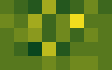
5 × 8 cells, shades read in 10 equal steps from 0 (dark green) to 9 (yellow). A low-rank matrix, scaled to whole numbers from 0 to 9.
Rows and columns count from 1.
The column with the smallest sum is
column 5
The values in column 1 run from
3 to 4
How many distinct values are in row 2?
5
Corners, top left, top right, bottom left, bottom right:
3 2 3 3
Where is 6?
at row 1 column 4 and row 2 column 3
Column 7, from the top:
4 3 4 3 4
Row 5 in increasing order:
3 3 3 3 3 4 4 4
